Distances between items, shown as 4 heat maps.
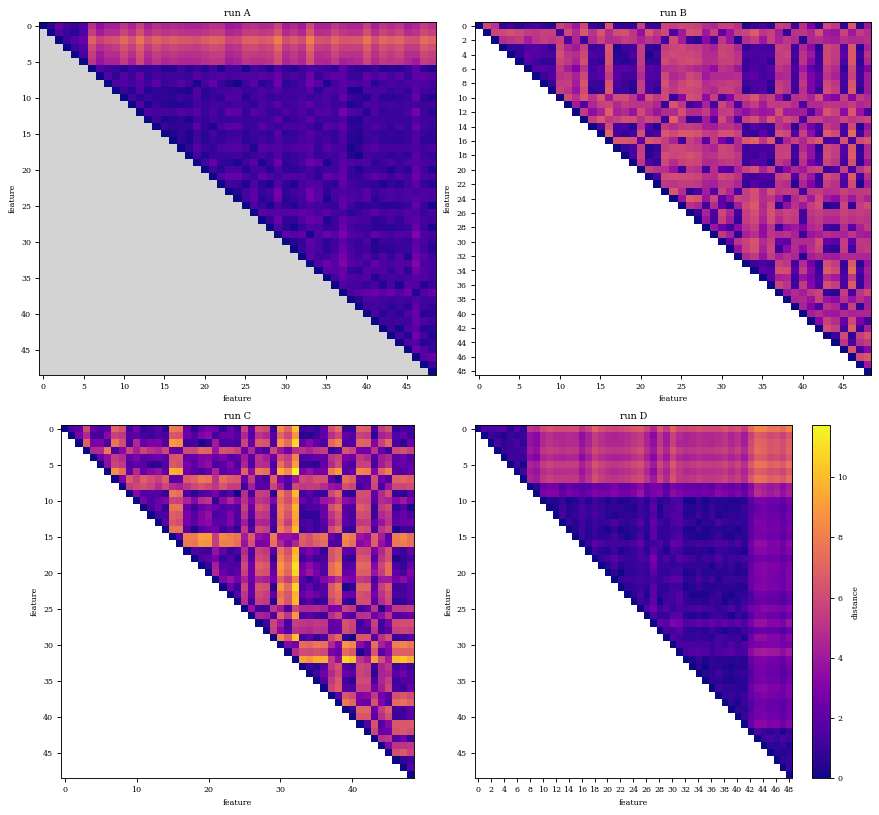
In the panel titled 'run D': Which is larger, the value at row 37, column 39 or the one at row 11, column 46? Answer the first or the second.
the second
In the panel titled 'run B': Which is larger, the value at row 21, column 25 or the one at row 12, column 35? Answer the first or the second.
the first
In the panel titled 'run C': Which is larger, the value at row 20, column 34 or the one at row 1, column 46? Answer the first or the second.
the first
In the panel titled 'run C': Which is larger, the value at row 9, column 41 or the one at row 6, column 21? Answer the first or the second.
the first
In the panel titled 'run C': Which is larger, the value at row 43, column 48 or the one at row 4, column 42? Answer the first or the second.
the second
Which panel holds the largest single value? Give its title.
run C
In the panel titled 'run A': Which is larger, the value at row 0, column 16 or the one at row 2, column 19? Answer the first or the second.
the second
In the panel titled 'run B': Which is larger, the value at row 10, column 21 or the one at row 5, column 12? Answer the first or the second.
the first
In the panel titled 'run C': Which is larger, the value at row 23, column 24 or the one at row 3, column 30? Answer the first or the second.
the second
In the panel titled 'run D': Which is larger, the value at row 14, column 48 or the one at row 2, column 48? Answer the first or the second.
the second
